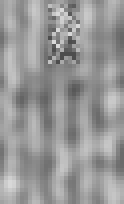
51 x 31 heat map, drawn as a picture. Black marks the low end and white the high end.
Roughest part: top middle. Stripes: upright, repeating 5 times. Ninth with the lowest average: centre. Odd patch: rougher, in the top middle.
